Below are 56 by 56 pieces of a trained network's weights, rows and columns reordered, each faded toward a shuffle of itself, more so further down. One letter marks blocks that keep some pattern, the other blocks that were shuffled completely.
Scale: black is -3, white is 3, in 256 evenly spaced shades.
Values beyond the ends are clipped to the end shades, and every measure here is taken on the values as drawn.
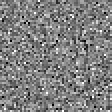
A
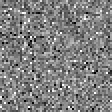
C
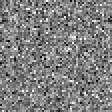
A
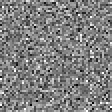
C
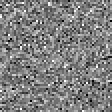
A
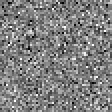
C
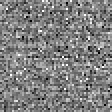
C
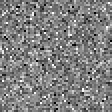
A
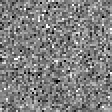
A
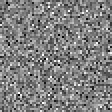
C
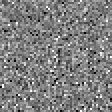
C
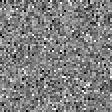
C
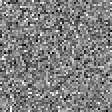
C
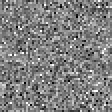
A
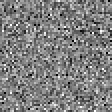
A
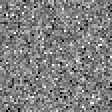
A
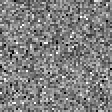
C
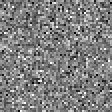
A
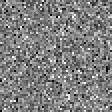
A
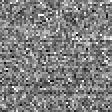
C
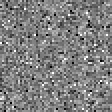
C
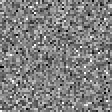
A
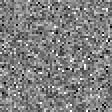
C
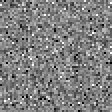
A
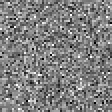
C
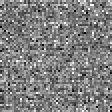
C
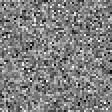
A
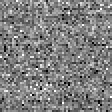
C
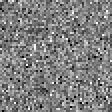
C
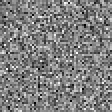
C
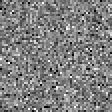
A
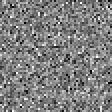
C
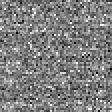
C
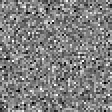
A
